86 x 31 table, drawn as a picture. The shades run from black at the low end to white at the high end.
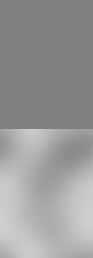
The table splits into 2 rows of 1 panel. Panel 1,1: middling, flat. Panel 2,1: high, smooth.
